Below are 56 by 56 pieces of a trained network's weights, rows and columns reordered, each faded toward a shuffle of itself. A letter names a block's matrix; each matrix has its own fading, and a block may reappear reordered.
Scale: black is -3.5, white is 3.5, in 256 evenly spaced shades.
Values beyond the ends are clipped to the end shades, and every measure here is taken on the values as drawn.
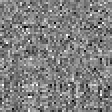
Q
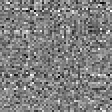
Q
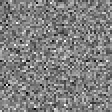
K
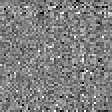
K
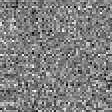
Q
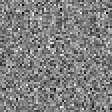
K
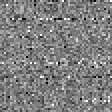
K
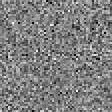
K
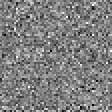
Q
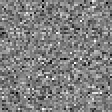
Q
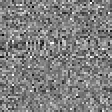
Q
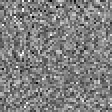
K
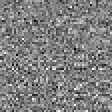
Q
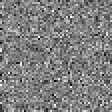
Q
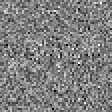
K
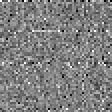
K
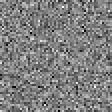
K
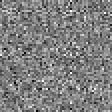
Q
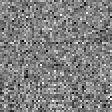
Q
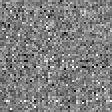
K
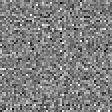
Q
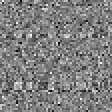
Q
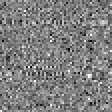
Q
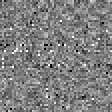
K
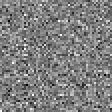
Q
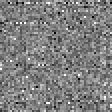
K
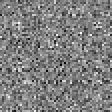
Q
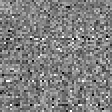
K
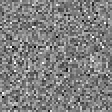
K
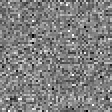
Q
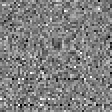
K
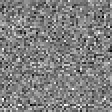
Q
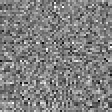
Q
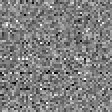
K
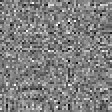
Q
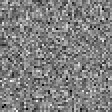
K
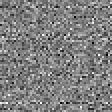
Q
